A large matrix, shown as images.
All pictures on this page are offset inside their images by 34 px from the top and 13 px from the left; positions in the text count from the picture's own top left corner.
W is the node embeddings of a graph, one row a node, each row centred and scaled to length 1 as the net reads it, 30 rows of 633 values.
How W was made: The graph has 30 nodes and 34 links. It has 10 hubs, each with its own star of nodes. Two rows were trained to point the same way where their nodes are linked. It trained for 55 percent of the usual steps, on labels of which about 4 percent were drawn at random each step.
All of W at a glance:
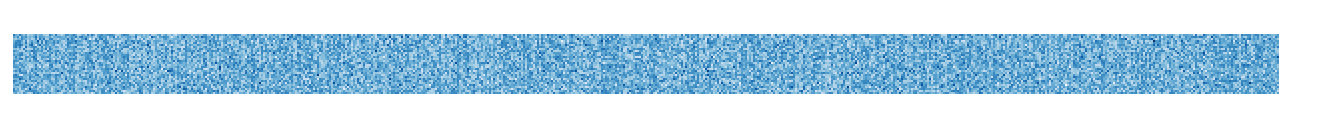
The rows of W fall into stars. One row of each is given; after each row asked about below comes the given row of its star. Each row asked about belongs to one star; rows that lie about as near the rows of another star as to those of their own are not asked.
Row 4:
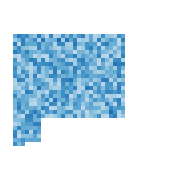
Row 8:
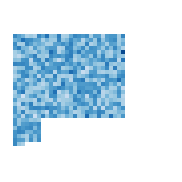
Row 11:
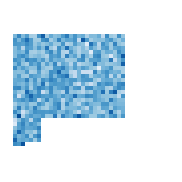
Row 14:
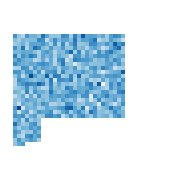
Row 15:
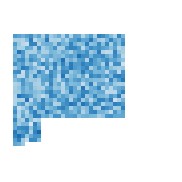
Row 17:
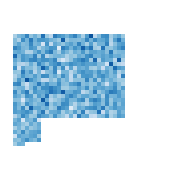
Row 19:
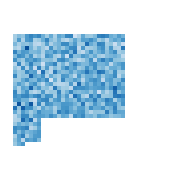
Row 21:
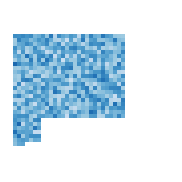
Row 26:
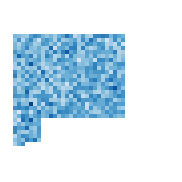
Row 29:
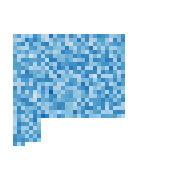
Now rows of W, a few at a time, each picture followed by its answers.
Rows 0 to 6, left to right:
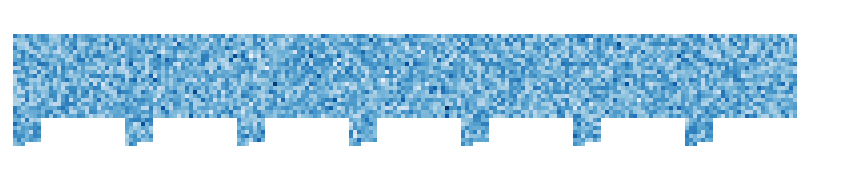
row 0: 14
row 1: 17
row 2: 15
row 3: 4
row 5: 21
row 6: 11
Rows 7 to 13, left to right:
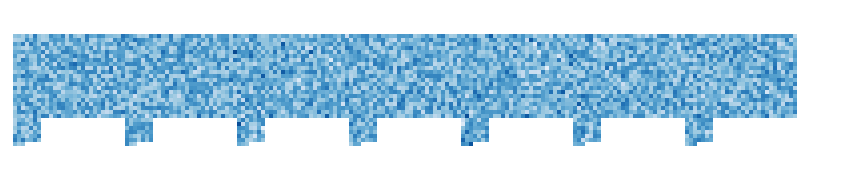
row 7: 29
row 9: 19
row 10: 17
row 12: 19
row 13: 26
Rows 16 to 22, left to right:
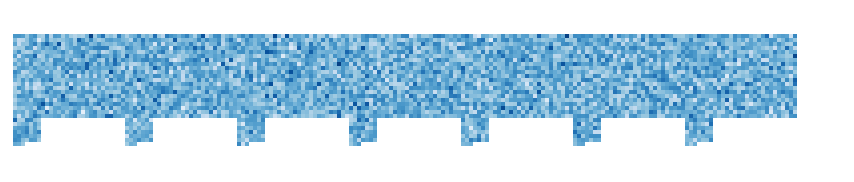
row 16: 15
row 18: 4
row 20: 26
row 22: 17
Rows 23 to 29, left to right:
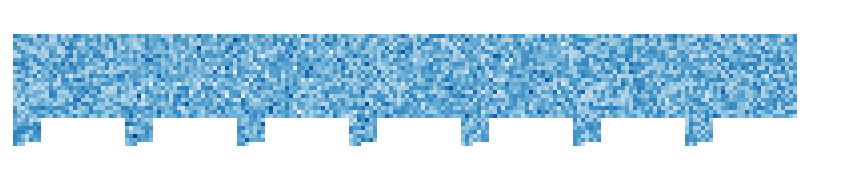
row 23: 8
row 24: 14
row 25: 4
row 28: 8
